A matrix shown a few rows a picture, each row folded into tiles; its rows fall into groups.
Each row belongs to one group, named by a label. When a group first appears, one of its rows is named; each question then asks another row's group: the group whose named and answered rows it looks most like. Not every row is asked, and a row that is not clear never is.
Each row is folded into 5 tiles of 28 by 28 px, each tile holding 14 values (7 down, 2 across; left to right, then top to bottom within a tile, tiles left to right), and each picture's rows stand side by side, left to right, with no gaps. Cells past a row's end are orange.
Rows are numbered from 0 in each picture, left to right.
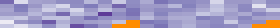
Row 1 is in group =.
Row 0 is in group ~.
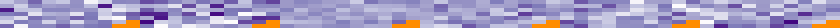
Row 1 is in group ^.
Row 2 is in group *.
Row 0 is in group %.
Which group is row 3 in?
~
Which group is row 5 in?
~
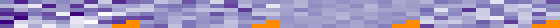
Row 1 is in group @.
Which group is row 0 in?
^
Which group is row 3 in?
*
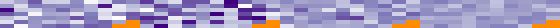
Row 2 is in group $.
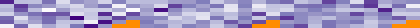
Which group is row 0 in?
$
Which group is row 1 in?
=
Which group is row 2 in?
@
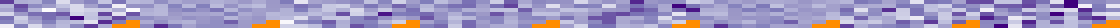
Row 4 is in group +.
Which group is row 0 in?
$
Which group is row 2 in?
~
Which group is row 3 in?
@
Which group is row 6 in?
*
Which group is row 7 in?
@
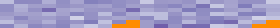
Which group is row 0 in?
*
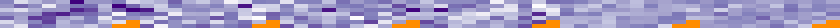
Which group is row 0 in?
+
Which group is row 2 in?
*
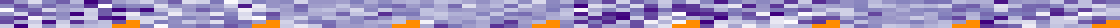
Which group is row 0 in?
@
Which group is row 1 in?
%
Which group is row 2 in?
~
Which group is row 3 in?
~
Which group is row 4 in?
+
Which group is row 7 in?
^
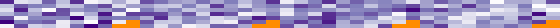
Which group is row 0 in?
$
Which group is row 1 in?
^
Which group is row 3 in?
=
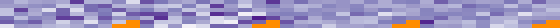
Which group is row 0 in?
$
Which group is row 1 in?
^
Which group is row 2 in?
^
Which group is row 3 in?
^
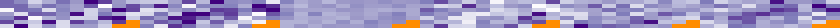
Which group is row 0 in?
@
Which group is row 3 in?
=
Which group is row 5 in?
+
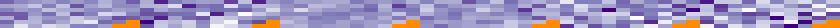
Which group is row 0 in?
^
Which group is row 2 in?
+
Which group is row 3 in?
@
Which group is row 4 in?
*
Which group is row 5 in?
$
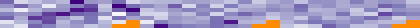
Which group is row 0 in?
+
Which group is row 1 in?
~
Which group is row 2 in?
~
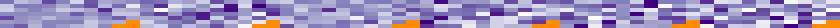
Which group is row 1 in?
+
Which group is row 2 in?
*
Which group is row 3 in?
^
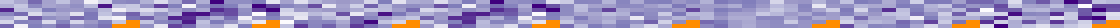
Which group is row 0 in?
%
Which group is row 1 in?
+
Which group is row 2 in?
~
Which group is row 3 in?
+
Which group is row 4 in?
*
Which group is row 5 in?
=
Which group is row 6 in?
*
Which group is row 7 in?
@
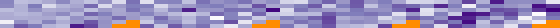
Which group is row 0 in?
~
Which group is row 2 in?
+
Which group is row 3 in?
+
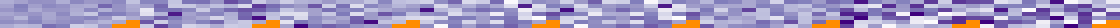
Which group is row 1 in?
@
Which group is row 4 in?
%
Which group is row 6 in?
^
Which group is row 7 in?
$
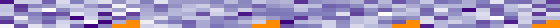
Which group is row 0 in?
$
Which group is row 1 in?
~
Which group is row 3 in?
*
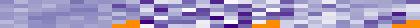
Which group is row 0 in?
+
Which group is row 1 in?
$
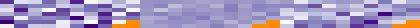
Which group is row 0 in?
$
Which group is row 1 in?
+
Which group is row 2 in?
~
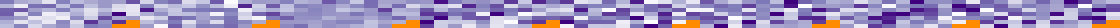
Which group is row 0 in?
=
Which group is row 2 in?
@
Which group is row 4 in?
$
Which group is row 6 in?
+
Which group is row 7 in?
@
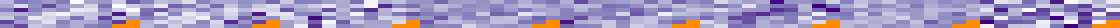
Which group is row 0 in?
=
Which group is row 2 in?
%
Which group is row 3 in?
^
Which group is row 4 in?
^
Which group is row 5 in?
+
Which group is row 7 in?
$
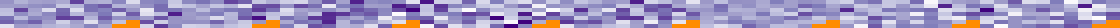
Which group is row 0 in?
$
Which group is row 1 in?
@
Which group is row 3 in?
$
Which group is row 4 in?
$
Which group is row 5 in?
~
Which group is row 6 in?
%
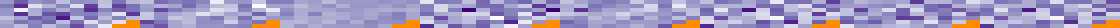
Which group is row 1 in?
=
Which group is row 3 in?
*
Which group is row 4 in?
=
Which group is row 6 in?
$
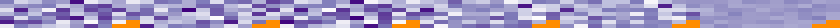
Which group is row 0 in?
$
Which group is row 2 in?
$
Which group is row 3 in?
%
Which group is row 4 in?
%
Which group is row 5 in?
@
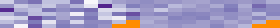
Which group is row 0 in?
%
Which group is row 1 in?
+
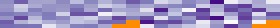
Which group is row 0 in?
^
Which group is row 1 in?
$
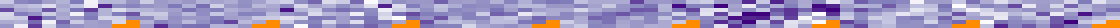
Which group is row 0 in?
%
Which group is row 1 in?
~
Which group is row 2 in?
%
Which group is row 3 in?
^
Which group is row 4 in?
+
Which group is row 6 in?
=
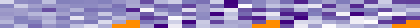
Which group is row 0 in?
*
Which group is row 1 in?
@
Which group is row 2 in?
^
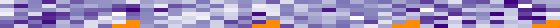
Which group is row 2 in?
*
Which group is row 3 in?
@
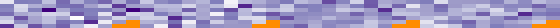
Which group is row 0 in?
*
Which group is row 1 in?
%
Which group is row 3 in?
~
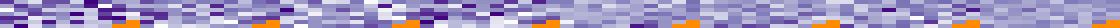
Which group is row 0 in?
@
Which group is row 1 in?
^
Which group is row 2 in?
%
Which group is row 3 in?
^
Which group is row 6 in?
*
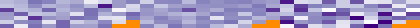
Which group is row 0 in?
%
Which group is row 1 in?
*
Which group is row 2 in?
$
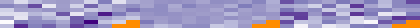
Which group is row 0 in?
~
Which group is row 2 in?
^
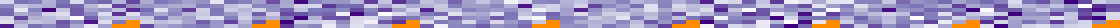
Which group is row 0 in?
*
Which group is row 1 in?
*
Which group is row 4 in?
=
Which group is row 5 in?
$
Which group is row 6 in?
*
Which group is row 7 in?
@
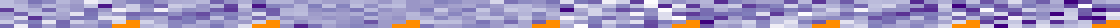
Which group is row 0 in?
%
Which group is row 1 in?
+
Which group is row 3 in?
*
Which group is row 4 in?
%
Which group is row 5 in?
^
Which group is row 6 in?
+
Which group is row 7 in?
@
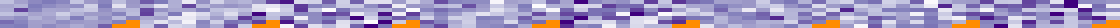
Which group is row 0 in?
=
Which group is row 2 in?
$
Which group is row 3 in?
=
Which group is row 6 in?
%
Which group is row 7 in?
@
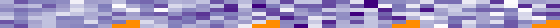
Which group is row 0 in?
=
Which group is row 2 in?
@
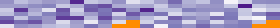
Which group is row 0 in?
$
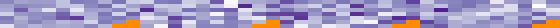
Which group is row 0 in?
$
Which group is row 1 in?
%
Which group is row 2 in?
^
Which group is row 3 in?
=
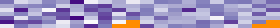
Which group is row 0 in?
$
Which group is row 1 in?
*
